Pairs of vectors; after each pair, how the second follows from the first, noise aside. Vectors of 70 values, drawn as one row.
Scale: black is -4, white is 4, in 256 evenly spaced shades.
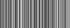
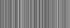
shrunk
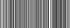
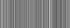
shrunk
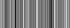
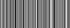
sign-scrambled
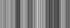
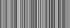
sign-scrambled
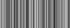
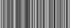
sign-scrambled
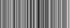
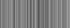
shrunk
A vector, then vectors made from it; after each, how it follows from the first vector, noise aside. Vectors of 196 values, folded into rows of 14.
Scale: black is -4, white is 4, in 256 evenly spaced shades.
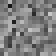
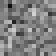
sign-scrambled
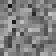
copied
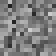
copied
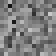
copied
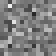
sign-scrambled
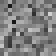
copied
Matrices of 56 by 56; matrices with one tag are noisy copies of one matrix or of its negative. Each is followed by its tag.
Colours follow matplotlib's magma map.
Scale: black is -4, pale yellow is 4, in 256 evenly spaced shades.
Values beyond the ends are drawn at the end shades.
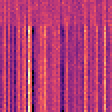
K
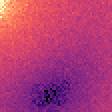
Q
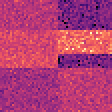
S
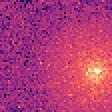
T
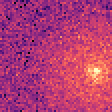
T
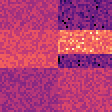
S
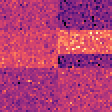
S
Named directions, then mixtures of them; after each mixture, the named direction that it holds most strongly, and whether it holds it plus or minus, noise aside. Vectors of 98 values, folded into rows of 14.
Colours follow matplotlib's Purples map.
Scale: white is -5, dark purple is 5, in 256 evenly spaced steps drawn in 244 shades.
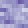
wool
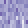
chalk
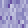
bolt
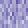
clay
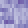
wool, plus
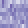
bolt, minus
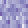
chalk, plus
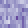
chalk, minus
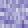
wool, plus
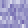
bolt, minus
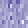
bolt, plus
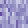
clay, minus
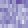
wool, plus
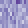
clay, plus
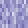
clay, minus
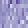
bolt, plus
